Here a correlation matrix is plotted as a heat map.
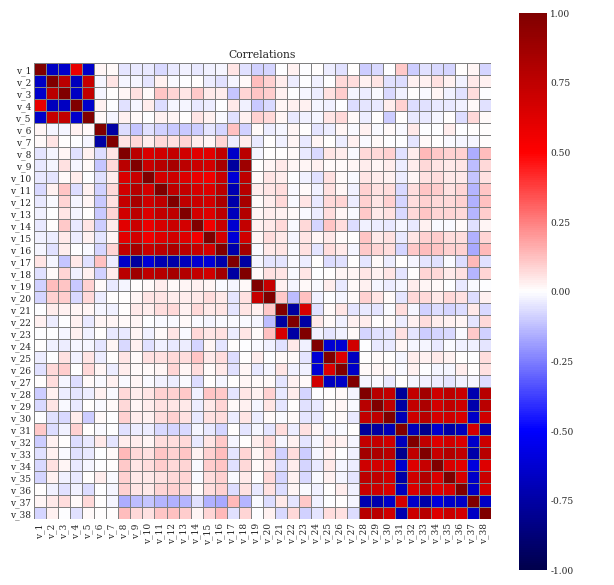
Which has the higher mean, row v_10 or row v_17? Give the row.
v_10
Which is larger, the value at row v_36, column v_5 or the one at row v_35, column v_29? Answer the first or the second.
the second
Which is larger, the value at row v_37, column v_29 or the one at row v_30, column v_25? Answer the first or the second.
the second
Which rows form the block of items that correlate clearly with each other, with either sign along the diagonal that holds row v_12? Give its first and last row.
v_8 to v_18
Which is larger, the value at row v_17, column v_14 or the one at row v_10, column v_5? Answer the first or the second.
the second
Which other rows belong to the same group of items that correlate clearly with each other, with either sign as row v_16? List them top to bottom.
v_8, v_9, v_10, v_11, v_12, v_13, v_14, v_15, v_17, v_18
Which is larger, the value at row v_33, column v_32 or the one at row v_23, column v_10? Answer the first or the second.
the first
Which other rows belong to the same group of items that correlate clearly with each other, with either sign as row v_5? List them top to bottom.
v_1, v_2, v_3, v_4
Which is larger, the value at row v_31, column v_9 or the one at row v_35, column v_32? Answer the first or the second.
the second
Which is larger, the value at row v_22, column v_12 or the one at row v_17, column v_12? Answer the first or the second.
the first
